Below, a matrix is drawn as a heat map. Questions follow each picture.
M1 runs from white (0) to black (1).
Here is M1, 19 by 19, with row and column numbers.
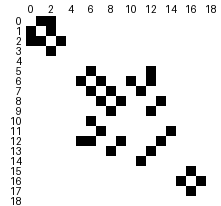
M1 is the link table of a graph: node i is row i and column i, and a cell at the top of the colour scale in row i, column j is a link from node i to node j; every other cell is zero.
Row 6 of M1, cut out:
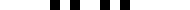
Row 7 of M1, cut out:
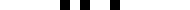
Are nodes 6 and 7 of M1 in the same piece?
yes
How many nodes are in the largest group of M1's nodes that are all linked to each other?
3
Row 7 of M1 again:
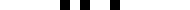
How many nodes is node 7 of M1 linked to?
3
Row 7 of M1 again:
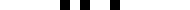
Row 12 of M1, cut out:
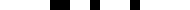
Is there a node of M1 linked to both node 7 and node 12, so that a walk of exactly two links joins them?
yes
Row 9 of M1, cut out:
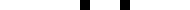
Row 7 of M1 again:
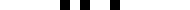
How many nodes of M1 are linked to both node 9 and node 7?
1
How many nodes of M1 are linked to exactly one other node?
5
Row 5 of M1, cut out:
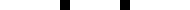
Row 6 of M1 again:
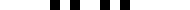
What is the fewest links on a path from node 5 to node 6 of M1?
1
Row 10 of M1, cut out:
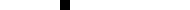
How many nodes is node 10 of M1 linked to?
1
